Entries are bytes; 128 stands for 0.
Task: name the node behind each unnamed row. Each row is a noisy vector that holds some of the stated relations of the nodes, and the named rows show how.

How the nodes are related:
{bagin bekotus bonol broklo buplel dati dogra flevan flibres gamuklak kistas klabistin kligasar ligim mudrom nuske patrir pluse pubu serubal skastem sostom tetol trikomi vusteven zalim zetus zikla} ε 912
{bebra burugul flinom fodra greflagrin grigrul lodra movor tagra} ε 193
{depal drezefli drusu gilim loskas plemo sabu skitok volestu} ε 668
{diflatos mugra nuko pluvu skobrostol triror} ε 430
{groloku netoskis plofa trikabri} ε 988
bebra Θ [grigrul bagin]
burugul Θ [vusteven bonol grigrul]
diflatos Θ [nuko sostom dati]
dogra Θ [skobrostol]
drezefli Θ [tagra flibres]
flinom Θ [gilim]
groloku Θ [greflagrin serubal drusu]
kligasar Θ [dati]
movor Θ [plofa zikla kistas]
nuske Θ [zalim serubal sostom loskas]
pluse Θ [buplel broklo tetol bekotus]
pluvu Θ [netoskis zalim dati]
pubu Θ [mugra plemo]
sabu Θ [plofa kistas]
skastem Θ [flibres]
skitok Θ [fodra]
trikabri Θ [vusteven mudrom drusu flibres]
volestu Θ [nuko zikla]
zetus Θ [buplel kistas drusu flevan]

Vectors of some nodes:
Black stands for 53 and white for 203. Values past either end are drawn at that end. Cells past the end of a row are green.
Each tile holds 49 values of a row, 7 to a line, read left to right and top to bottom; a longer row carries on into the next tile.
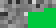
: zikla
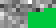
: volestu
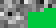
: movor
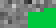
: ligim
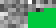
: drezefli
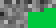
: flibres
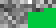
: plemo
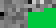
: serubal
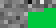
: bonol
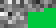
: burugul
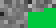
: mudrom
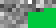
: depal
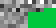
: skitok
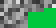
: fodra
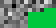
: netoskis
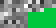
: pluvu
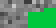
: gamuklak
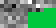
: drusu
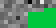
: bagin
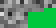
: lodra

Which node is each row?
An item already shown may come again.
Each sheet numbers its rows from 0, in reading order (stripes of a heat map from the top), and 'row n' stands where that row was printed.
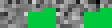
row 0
zikla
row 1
tagra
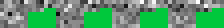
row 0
movor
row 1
pubu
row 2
loskas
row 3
drusu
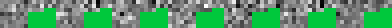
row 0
pluse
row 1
triror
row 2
movor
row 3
gilim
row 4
groloku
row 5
mugra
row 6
flibres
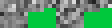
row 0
zetus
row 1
fodra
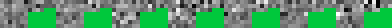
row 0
dogra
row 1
kligasar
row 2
flinom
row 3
trikabri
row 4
nuske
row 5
kistas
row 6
skobrostol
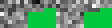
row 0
grigrul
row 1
gilim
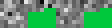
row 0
movor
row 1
skastem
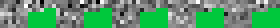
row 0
nuko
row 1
plofa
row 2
greflagrin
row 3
sabu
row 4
nuske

